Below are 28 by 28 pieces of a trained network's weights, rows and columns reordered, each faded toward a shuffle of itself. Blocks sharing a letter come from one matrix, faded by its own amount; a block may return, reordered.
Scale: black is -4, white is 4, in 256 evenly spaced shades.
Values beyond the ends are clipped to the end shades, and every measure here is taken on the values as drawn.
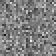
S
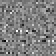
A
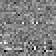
A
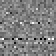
A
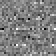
A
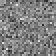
S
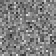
S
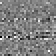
A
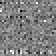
A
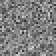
S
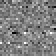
A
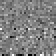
A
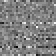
A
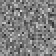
S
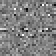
A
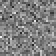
S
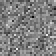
S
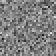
S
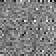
A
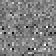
A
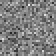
S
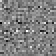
A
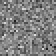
S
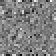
A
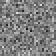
S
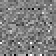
A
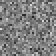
S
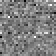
A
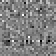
A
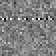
A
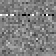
A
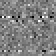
A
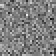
S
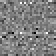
A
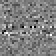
A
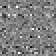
A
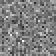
S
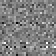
A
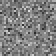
S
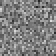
S
